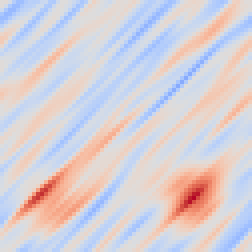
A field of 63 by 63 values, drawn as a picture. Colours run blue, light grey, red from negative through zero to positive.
On average the colour sits 50% of the way up the scale. No lone cell stands out from its neighbours. There are two bumps. No single row or column stands out from its neighbours. The grain runs diagonally up to the right.
